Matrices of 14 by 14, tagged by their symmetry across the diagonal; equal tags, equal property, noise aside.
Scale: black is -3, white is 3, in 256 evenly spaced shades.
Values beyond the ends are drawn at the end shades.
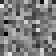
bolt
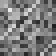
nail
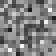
nail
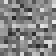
bolt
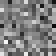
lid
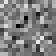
nail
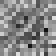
nail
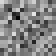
nail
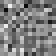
lid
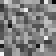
lid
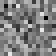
bolt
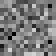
bolt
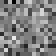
bolt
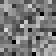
nail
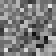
nail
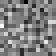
lid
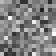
bolt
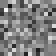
lid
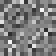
nail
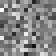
bolt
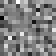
lid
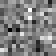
lid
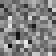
bolt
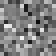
lid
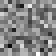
bolt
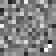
nail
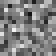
lid
